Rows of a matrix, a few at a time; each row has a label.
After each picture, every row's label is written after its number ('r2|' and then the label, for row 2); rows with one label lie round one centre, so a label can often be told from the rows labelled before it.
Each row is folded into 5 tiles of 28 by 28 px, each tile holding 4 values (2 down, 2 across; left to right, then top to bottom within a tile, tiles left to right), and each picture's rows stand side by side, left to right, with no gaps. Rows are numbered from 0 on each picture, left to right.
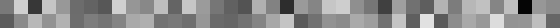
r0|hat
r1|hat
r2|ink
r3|ink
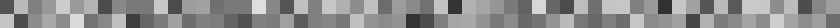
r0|ink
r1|hat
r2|ink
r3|hat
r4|ink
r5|ink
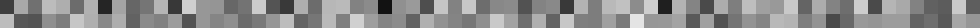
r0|ink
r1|hat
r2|ink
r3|ink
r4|ink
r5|ink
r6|hat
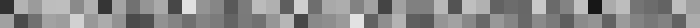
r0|ink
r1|hat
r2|ink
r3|hat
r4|hat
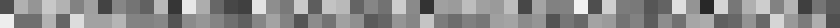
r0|ink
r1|hat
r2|hat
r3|ink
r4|hat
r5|ink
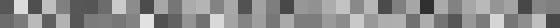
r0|hat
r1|ink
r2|ink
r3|ink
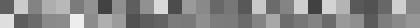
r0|ink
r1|hat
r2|hat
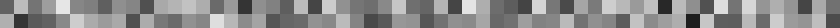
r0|ink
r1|ink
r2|hat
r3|hat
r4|ink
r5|ink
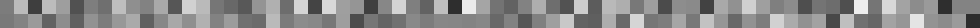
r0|hat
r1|hat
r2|hat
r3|hat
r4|ink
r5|ink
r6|ink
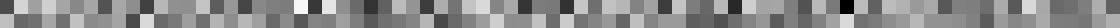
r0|ink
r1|ink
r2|hat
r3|ink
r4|ink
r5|hat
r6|ink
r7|hat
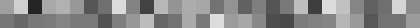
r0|hat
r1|ink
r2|hat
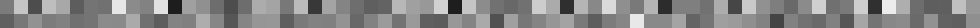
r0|hat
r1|hat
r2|hat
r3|hat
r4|ink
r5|hat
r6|hat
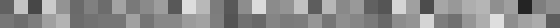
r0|hat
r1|hat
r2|hat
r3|ink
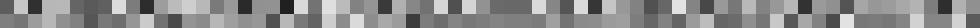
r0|hat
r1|ink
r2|ink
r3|hat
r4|hat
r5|ink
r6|ink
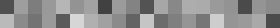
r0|ink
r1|ink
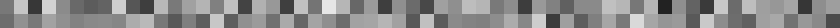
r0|hat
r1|ink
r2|ink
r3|ink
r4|ink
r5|ink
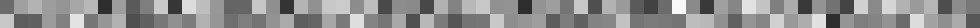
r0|ink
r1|hat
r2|ink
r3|ink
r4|hat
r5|ink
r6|ink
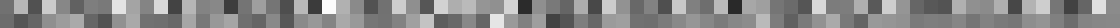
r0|hat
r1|hat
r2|hat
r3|ink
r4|hat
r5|hat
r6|hat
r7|hat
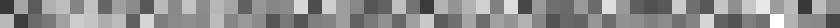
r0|ink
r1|ink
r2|hat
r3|ink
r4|hat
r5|ink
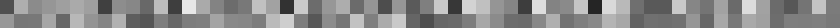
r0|ink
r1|hat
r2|ink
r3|hat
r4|hat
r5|hat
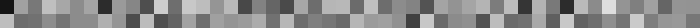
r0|ink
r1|ink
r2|ink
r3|ink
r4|ink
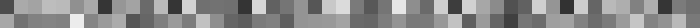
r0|ink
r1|hat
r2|hat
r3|hat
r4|ink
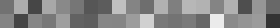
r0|hat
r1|ink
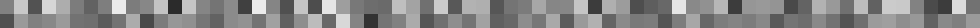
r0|hat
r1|hat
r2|hat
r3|hat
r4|hat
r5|hat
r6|hat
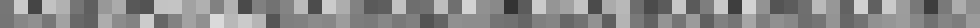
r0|hat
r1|ink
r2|hat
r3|hat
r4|hat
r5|hat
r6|hat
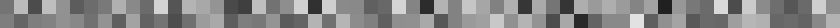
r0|hat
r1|hat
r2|hat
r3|ink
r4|ink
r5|hat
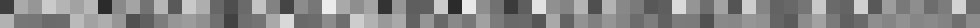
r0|ink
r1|hat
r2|ink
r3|hat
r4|hat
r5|hat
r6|hat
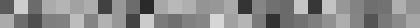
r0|ink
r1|ink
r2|hat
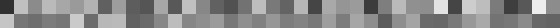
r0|ink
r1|hat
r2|hat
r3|hat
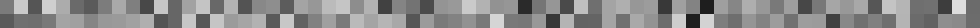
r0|hat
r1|ink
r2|ink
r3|ink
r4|ink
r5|ink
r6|hat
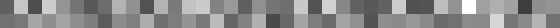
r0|hat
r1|ink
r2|hat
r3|ink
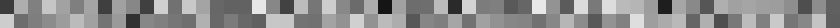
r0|ink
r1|hat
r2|ink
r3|hat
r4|ink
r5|ink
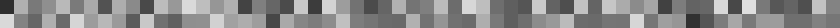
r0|ink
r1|ink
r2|hat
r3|hat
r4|ink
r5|hat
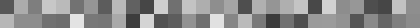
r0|ink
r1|ink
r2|hat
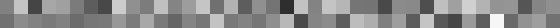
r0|hat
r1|ink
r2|ink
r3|ink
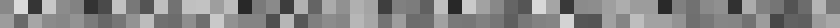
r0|hat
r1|ink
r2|ink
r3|hat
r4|ink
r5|hat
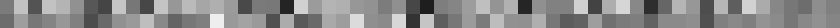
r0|hat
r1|ink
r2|ink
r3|ink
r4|hat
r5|hat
